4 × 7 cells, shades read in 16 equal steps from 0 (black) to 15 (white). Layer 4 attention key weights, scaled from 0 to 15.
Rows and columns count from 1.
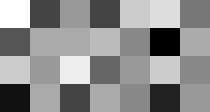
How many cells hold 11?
1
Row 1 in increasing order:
4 4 7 9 12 13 15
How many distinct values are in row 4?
6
